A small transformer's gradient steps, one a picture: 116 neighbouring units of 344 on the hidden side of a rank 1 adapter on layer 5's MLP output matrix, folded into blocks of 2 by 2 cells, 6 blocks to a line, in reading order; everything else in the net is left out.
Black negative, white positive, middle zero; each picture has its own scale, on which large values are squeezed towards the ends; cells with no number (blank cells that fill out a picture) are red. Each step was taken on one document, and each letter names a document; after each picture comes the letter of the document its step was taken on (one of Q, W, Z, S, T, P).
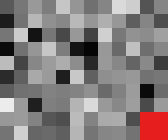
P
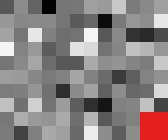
P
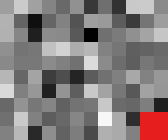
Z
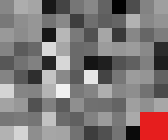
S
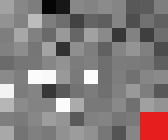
S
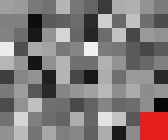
Z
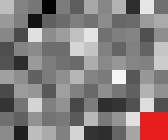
P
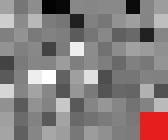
S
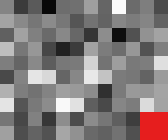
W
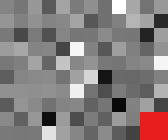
W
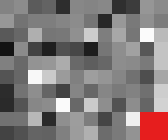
W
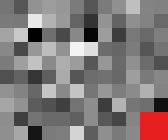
Z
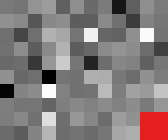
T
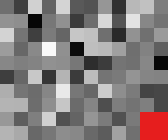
S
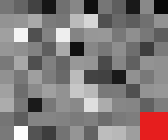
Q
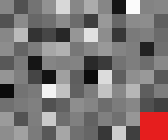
T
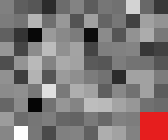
Q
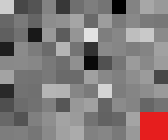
Z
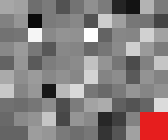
Z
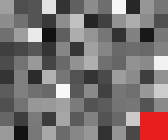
S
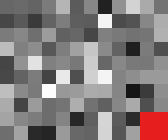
Z
